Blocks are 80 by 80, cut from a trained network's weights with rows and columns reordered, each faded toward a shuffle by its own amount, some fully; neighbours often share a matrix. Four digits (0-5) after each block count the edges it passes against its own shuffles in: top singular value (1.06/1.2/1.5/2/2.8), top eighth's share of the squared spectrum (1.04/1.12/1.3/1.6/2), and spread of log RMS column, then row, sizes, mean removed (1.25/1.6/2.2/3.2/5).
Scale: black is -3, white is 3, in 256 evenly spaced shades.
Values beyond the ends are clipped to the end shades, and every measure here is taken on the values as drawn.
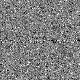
2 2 0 1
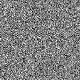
3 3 1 1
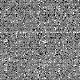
2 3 3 1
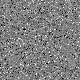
0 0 0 0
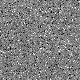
0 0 0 0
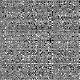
3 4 3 2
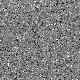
0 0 0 0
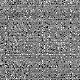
3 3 3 2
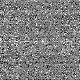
2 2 2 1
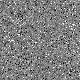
0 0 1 0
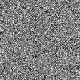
3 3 1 0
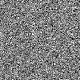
3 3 1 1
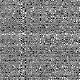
3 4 3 2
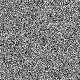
1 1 0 0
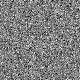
0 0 0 0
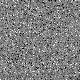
0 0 0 0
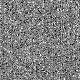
1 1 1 0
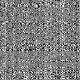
3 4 1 4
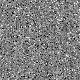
1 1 0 0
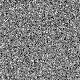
1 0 0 0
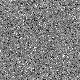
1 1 0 0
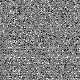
2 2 2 1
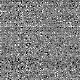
2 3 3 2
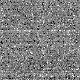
2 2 2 1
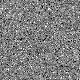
1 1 0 0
